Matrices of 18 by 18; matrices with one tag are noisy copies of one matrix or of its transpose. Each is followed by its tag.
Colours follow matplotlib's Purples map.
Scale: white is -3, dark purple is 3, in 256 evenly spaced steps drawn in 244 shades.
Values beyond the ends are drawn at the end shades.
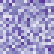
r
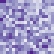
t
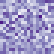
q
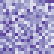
q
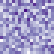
r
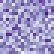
r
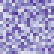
r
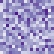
r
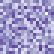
r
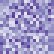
q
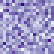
r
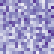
t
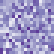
q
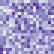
q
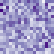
t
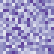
r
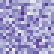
t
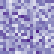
q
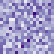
q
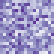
t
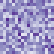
r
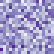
r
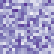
t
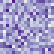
r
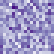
q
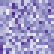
q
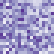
t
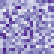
q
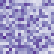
t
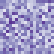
q
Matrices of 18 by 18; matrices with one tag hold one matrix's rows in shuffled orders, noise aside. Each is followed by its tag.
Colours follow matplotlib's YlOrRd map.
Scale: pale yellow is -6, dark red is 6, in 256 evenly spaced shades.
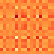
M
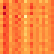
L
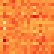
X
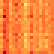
L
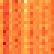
L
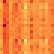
L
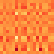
M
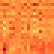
X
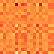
M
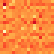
X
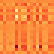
M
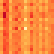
L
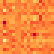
X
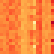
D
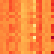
D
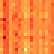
L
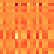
M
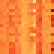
D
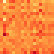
X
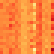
D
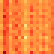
L
